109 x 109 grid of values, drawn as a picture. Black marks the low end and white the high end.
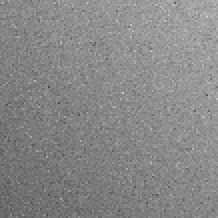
The ninth with the lowest average is the bottom left. The halves do not mirror each other. The ninth with the highest average is the top right. The field climbs toward the top right.
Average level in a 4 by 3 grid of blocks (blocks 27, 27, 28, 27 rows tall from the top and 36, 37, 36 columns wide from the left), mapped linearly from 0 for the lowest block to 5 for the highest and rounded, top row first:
3 4 5 / 2 3 4 / 1 2 3 / 0 1 2
